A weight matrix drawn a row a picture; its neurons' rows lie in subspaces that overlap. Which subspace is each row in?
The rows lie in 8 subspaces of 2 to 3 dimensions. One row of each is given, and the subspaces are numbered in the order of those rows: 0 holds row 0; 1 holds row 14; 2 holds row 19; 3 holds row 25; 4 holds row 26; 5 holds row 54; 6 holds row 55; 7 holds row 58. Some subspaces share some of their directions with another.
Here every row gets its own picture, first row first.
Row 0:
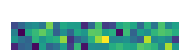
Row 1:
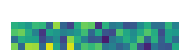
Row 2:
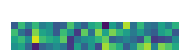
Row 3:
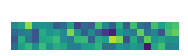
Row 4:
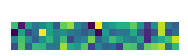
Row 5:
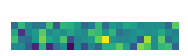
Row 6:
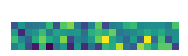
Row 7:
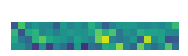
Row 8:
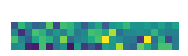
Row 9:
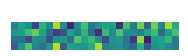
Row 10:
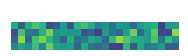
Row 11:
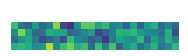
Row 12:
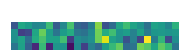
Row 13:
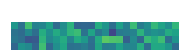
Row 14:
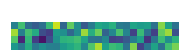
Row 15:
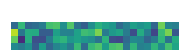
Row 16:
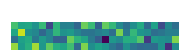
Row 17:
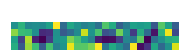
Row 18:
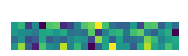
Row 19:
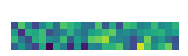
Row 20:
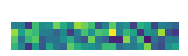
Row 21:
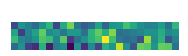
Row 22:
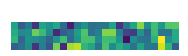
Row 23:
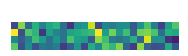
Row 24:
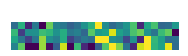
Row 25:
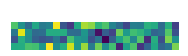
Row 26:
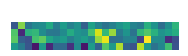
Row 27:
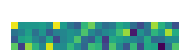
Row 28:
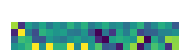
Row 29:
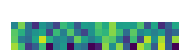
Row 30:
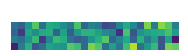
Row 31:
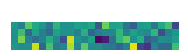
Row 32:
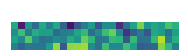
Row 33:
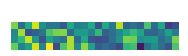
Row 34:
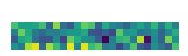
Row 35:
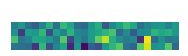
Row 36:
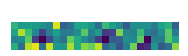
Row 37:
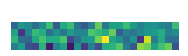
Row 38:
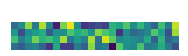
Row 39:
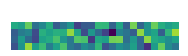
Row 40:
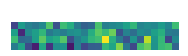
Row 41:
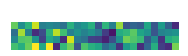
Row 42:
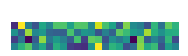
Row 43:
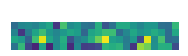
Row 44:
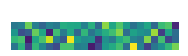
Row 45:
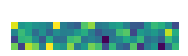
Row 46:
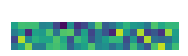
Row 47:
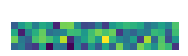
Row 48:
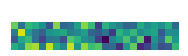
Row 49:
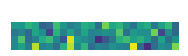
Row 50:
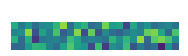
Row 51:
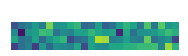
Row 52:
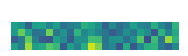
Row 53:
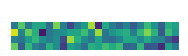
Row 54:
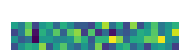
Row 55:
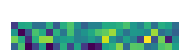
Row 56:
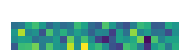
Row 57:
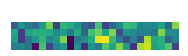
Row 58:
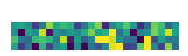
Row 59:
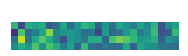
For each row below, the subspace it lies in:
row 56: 7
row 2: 5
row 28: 4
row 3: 5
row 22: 2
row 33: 2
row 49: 6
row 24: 3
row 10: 1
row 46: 5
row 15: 1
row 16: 0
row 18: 3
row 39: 5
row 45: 7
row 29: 0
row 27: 7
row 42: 2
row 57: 6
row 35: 7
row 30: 0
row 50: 5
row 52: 6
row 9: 2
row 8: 6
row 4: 4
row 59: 1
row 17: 1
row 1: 4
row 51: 0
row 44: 6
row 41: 2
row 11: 3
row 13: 5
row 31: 6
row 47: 3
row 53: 4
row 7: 4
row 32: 2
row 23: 4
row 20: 5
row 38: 3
